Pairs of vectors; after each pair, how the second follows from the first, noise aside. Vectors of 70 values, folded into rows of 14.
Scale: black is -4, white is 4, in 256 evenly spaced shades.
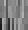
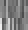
negated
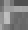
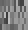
sign-scrambled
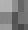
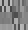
sign-scrambled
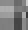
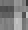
negated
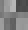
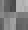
negated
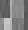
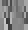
sign-scrambled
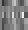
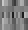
negated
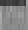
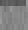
shrunk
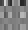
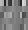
sign-scrambled
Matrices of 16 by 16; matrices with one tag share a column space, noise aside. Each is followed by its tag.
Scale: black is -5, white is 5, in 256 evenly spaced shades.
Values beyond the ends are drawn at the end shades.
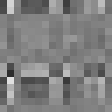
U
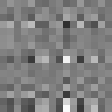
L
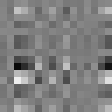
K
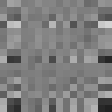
L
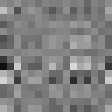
K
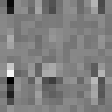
U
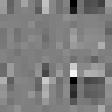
U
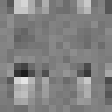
U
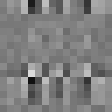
U
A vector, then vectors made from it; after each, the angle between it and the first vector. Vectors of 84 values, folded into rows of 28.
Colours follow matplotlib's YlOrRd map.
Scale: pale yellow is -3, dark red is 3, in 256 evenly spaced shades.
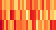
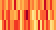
partly opposed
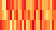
orthogonal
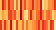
orthogonal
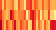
nearly parallel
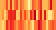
orthogonal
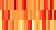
partly opposed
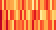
partly aligned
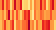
partly opposed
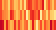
nearly parallel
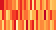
orthogonal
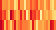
nearly parallel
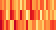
nearly parallel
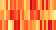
partly aligned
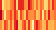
orthogonal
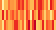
orthogonal
